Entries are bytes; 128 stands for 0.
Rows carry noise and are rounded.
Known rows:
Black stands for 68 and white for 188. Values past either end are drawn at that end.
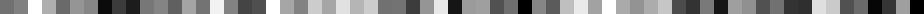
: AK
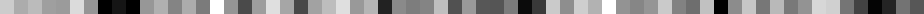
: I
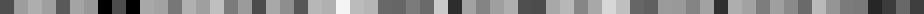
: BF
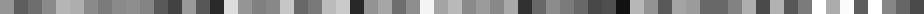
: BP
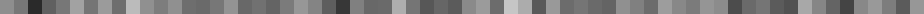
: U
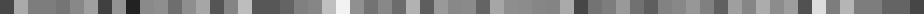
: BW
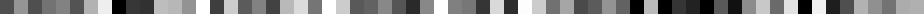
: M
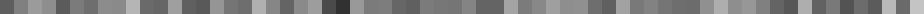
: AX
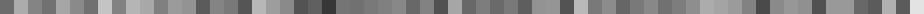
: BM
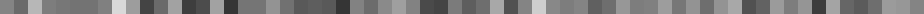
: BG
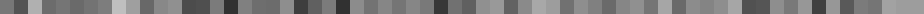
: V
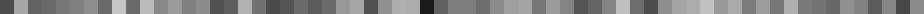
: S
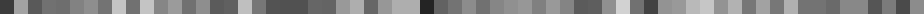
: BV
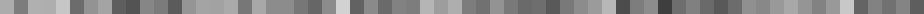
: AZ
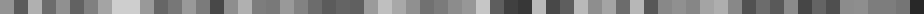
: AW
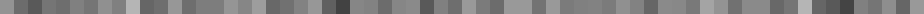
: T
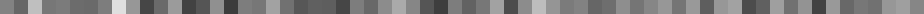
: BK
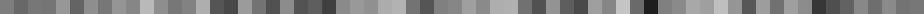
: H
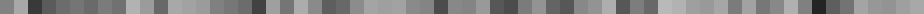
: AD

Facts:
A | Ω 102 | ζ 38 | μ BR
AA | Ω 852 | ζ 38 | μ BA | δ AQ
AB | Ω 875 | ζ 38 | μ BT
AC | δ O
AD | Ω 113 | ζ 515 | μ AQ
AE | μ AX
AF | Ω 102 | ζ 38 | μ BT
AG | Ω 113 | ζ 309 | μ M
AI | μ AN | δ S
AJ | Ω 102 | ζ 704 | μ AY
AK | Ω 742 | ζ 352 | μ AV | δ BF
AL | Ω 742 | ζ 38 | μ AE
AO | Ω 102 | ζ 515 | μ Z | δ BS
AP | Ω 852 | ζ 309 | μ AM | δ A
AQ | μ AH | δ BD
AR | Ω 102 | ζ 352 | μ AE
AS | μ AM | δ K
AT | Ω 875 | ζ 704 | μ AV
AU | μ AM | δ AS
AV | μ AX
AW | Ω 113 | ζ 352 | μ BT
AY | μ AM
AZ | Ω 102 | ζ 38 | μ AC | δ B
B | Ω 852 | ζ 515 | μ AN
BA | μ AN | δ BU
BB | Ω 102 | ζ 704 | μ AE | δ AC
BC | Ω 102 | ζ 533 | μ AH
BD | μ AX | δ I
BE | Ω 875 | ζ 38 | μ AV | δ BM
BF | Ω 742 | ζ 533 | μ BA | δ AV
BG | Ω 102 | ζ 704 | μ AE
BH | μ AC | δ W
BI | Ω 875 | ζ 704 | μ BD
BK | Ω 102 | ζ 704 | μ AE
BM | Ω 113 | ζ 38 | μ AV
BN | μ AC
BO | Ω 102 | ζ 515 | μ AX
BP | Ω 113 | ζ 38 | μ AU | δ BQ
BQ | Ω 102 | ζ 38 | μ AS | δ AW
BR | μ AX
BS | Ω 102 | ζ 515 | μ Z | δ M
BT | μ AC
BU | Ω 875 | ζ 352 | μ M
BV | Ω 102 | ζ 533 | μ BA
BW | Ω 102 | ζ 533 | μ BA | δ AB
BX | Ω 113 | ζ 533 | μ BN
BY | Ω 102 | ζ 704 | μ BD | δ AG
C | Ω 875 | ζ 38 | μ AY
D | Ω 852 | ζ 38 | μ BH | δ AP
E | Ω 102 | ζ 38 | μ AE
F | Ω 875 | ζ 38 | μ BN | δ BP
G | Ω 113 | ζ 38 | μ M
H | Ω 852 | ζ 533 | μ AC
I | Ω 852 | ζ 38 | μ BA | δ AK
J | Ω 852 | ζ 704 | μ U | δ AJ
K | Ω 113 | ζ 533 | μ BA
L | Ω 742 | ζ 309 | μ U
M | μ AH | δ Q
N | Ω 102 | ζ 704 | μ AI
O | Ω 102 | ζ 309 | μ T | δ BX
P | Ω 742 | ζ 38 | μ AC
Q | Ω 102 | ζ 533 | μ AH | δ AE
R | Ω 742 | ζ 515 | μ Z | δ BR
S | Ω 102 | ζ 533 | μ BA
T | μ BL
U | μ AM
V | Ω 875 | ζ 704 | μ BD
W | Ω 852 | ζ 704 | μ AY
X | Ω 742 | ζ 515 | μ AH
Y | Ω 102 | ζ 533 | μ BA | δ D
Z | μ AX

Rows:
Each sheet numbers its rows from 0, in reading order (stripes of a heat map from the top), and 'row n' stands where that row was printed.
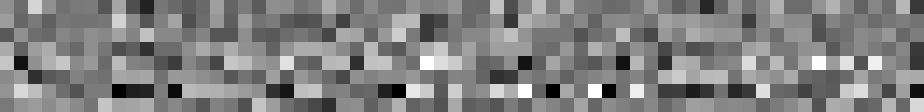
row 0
BY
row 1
N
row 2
BC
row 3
BH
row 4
D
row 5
B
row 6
AC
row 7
E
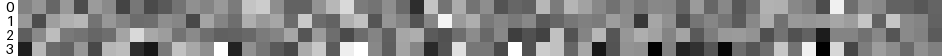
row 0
BA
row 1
F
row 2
AR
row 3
Q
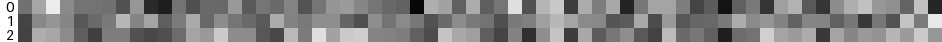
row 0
BB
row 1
AE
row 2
AO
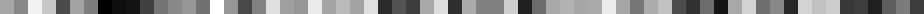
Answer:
BD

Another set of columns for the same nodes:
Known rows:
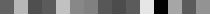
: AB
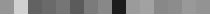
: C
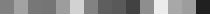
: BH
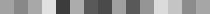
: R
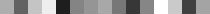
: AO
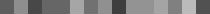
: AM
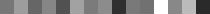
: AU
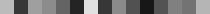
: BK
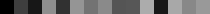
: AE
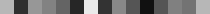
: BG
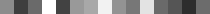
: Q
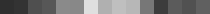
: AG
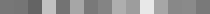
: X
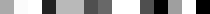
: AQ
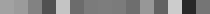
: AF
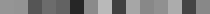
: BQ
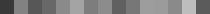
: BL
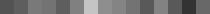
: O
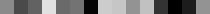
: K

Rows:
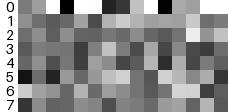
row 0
AK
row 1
G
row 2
AL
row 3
AP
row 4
L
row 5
M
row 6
AZ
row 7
AN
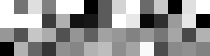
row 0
BF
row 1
AA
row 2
BO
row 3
BU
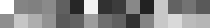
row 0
J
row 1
BE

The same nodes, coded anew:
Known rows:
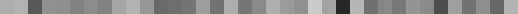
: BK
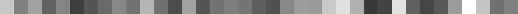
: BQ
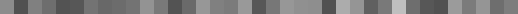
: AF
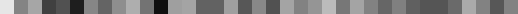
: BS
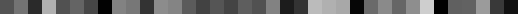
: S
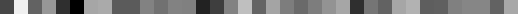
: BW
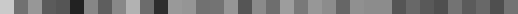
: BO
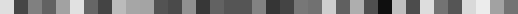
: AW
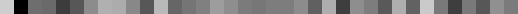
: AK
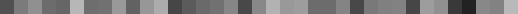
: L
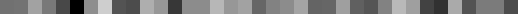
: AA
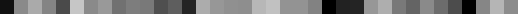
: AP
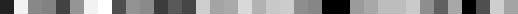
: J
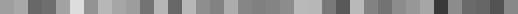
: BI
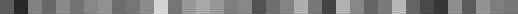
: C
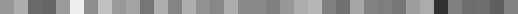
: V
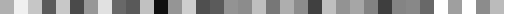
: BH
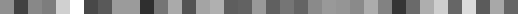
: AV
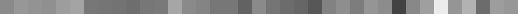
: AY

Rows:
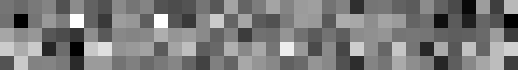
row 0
O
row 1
BM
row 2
X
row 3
R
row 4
H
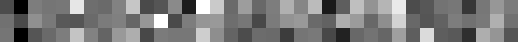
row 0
A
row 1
P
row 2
BU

